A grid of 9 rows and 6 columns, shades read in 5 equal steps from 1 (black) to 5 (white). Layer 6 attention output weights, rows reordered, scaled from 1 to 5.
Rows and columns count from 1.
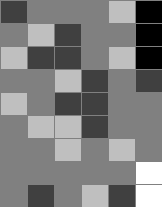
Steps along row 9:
down up up down up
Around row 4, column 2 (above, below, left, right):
2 3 3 4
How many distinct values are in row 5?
3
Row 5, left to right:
4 3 2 2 3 3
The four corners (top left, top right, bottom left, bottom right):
2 1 3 5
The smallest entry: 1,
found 3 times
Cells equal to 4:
11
